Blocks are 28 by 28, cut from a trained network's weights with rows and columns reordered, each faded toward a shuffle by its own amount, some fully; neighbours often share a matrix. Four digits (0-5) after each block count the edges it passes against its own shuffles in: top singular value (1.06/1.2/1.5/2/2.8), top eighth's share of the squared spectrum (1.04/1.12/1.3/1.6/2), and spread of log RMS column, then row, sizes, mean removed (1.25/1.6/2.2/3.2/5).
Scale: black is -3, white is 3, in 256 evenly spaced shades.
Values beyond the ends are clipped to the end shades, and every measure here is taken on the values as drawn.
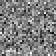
1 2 0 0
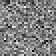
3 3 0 1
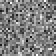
1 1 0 0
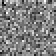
1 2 0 1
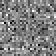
2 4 0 2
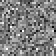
1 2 0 0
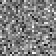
2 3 0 0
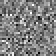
1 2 0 1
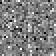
0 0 0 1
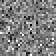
0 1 0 0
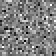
0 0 0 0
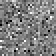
0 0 0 0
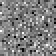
0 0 1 0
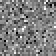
0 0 0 0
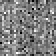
2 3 0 1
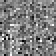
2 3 0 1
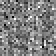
1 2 0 1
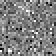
0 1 0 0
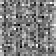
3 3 0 2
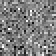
1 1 0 1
